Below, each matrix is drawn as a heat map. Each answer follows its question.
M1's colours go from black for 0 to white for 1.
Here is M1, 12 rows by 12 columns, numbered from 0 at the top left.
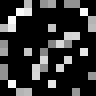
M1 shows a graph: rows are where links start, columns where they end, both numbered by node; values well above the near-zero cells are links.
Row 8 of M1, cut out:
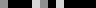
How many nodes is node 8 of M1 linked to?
4
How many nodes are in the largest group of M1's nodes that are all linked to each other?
3
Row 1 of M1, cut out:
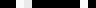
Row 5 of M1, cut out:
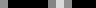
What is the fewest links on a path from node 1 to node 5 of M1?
3
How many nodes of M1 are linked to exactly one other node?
0
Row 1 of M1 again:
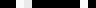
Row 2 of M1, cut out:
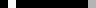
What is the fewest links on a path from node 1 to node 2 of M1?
1
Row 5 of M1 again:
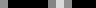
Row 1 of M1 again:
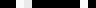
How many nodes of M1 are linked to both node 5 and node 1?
0
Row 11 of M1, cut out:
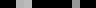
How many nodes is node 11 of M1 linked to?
3
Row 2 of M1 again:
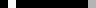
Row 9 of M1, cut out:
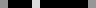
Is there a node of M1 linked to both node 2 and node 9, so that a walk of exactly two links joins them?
yes
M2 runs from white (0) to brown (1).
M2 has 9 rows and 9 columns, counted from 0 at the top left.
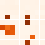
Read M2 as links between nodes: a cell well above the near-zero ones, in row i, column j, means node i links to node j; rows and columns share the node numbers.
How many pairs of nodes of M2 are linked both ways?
0
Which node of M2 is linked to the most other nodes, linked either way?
node 5
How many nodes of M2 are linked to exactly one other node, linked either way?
4
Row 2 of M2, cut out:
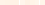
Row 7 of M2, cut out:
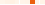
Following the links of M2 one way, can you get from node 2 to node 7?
no
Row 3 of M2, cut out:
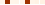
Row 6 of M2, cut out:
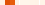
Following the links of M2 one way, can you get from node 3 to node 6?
no
